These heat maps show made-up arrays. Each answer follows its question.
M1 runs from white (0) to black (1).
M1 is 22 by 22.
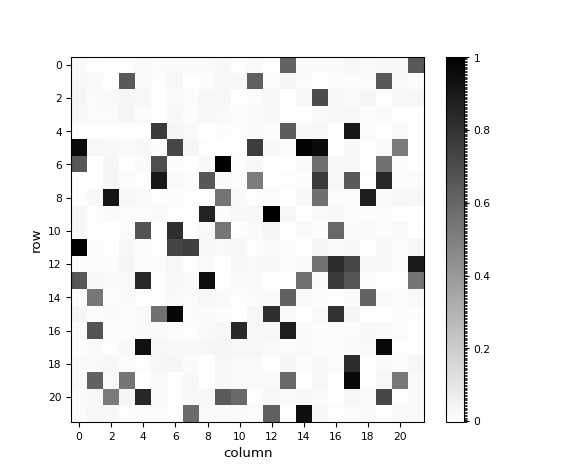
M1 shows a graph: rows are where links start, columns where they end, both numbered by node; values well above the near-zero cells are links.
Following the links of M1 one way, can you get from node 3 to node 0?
no
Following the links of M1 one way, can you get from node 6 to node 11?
yes
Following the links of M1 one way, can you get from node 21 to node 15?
yes
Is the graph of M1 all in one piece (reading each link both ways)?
yes
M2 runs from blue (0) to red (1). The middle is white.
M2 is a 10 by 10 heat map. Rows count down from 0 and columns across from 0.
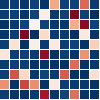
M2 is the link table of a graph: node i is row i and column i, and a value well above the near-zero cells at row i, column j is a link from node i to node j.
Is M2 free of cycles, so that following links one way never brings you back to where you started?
no
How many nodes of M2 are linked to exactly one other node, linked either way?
1
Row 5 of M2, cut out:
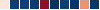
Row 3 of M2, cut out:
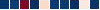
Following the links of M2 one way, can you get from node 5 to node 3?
yes
